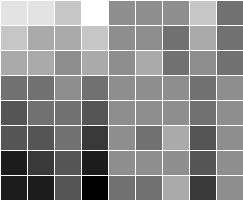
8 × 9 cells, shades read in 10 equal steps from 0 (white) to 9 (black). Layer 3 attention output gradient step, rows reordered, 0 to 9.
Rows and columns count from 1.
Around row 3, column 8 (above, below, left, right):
3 5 5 5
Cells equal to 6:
8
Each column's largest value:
8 8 6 9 5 5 5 7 5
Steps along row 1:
same up down up same same down up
